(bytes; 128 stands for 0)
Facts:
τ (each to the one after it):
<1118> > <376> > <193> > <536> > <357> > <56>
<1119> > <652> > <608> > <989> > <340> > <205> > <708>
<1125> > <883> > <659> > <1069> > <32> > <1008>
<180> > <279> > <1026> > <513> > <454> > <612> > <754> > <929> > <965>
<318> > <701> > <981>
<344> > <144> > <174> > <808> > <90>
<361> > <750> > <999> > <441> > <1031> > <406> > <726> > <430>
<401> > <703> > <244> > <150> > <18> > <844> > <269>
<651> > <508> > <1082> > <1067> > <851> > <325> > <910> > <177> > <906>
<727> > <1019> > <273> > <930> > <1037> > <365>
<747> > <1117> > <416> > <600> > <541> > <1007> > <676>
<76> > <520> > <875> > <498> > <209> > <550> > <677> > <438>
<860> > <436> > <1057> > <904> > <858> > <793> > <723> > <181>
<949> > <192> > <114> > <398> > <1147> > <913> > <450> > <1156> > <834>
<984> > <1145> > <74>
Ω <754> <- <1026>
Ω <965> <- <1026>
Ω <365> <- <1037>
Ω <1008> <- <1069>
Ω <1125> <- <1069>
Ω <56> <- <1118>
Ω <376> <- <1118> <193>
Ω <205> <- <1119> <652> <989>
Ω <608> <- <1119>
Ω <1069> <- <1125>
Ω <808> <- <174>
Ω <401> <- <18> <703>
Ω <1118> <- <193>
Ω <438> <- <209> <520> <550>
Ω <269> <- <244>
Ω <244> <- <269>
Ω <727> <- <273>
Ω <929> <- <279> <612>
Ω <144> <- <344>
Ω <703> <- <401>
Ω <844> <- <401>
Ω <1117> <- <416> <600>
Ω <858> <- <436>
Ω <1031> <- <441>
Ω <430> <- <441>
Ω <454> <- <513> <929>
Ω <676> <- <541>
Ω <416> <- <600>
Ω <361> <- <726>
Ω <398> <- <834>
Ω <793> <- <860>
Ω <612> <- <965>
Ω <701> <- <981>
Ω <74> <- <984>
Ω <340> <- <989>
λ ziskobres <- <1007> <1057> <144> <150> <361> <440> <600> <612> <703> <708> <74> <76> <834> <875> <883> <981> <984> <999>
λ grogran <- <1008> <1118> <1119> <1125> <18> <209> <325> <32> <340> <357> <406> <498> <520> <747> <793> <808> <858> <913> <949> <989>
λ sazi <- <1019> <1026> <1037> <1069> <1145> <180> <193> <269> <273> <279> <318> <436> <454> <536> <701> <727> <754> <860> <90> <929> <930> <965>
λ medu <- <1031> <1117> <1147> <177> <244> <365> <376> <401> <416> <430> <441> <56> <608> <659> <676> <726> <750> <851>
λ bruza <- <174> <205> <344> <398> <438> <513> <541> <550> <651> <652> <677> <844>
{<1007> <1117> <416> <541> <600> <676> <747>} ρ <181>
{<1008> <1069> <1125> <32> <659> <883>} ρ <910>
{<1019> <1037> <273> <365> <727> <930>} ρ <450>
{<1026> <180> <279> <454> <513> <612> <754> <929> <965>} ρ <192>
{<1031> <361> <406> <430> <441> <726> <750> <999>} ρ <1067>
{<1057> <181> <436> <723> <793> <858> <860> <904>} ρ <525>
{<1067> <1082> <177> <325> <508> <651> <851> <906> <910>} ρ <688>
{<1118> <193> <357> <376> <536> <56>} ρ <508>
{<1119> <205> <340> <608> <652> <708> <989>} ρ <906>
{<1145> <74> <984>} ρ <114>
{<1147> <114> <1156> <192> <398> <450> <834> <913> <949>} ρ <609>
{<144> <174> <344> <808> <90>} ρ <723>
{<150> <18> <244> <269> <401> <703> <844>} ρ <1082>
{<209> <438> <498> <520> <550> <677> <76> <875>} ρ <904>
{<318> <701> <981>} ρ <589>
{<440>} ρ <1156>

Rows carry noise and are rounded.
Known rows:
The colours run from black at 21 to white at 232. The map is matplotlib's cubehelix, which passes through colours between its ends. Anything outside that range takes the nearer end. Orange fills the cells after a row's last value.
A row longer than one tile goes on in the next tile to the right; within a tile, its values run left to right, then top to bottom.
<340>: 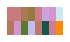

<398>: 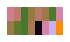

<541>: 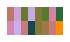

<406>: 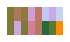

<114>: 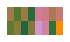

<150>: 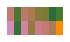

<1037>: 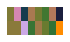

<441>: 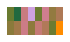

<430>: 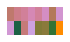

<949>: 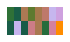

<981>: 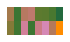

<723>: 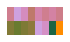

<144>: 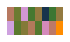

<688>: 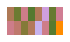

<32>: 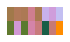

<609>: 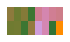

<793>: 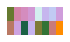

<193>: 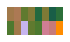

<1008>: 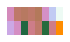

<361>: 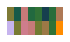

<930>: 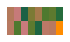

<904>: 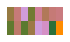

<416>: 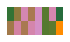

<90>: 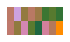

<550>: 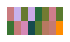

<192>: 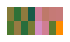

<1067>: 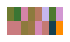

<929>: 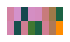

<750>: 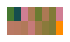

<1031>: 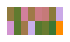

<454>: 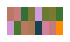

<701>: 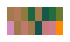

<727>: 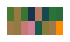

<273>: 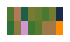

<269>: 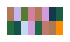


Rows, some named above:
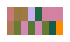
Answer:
<726>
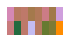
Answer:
<56>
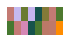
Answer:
<550>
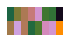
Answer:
<860>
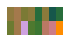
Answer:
<193>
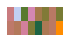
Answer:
<677>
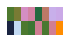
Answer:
<520>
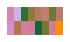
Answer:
<205>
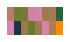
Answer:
<612>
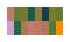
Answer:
<74>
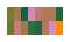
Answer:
<513>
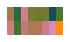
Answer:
<703>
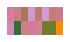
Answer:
<177>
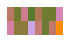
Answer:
<608>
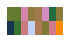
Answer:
<244>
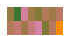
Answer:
<659>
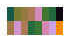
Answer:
<860>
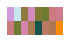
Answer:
<438>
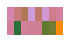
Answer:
<177>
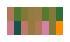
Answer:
<440>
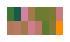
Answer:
<750>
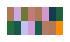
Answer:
<269>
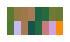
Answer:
<344>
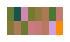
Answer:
<401>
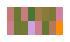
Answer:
<608>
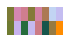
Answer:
<808>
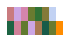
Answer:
<858>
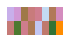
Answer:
<906>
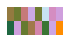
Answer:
<18>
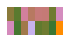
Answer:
<1031>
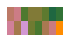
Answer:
<536>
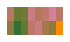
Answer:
<1147>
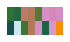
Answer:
<1119>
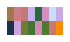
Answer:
<209>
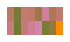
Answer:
<851>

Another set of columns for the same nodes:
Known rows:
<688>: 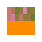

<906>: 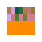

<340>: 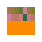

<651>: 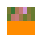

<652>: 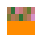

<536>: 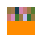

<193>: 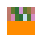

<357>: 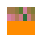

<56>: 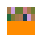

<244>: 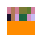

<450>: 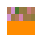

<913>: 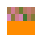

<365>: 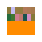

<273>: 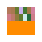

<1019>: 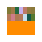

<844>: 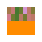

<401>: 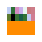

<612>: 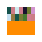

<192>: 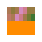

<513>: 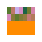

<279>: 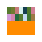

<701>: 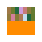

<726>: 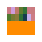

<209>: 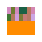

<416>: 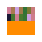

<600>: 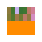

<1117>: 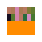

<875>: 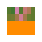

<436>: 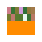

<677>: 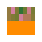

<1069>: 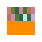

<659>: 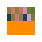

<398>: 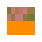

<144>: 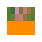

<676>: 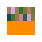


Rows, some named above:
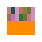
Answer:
<1125>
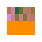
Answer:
<910>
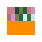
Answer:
<269>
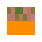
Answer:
<205>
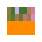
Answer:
<600>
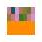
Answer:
<1125>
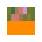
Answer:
<651>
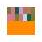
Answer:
<930>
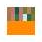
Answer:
<90>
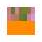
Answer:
<989>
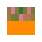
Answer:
<677>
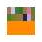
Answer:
<430>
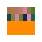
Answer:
<750>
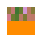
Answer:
<844>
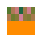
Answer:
<1007>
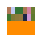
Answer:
<430>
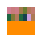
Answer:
<441>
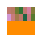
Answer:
<406>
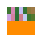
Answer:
<454>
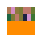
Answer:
<1031>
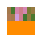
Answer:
<949>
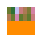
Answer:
<984>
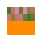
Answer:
<440>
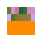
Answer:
<834>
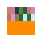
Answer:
<269>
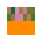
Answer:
<747>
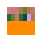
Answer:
<441>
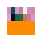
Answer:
<703>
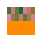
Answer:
<708>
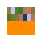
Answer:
<177>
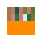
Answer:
<90>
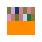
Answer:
<754>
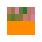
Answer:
<541>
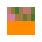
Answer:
<1067>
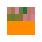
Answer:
<541>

